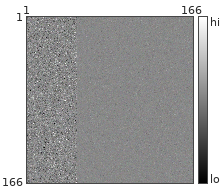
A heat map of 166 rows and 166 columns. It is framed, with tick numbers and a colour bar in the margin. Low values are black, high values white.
A vertical seam about 30% of the way across splits the table, and the right part is calmer. Neither half mirrors the other. The distribution is heavy-tailed on both sides. No regular stripes run through it. The texture is fine-grained noise. There is no overall slope.
